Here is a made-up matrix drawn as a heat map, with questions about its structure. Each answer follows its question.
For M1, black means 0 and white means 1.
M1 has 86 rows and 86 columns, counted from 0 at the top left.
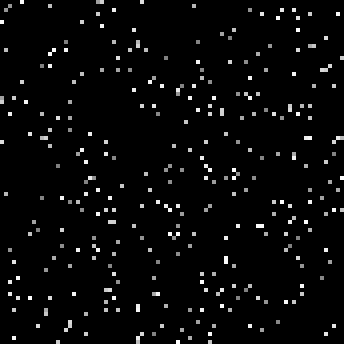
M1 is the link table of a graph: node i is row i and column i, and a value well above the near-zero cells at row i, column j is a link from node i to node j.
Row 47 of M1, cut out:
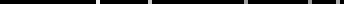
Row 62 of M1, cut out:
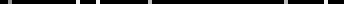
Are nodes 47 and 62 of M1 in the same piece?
yes
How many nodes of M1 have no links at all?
2
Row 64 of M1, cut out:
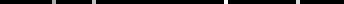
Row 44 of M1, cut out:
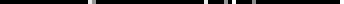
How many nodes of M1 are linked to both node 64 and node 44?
2
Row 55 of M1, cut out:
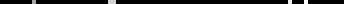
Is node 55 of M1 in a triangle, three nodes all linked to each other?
yes
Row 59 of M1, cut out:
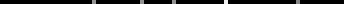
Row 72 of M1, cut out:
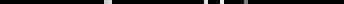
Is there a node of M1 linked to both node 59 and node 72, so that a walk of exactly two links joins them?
no
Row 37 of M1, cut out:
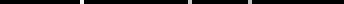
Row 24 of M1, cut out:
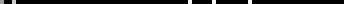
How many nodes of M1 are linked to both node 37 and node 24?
2
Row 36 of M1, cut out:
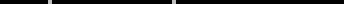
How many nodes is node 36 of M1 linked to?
2
